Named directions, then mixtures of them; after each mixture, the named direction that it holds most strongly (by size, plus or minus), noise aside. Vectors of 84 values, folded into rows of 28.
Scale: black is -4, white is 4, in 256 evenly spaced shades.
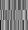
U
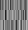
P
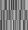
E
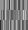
P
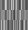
E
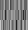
P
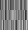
P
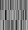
P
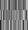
U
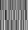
P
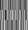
P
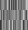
E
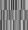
E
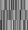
E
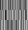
P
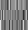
U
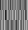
P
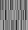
P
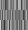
U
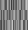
E
